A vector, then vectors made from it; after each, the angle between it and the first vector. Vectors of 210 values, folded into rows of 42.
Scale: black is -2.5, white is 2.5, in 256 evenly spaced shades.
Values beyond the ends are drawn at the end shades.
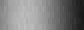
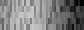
nearly parallel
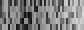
partly opposed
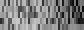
partly aligned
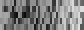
partly opposed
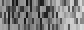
partly opposed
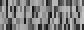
orthogonal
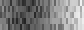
nearly opposite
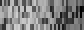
partly aligned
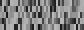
orthogonal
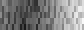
nearly opposite
